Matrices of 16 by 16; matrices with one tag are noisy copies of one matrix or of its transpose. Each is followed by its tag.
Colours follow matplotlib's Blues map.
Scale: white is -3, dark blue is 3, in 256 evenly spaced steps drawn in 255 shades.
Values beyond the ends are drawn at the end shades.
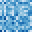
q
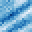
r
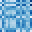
q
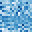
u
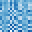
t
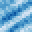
r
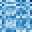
q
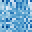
u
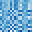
t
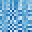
t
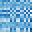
t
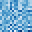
t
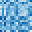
q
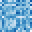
q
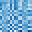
t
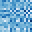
t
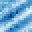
r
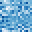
u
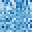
u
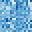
u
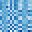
t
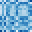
q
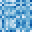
q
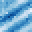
r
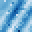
r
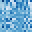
u
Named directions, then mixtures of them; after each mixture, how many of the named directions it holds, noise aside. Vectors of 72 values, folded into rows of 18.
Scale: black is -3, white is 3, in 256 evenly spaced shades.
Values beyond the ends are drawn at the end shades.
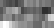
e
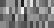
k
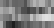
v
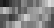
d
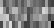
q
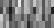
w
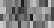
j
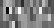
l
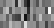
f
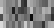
one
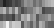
two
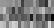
two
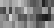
three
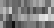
one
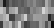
two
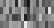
one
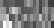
two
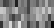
three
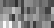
two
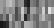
three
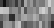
three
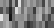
two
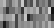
two
